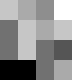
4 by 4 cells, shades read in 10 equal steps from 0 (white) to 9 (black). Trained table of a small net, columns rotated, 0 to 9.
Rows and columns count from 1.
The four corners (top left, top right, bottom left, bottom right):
2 0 9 3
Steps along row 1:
up up down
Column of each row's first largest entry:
3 1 4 1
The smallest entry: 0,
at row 1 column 4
